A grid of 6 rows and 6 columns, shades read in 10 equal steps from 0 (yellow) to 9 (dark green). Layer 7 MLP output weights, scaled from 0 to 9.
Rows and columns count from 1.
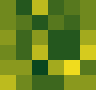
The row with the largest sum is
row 2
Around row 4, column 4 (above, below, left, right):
8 3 2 8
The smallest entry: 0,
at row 5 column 5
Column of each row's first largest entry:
2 3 4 4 3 3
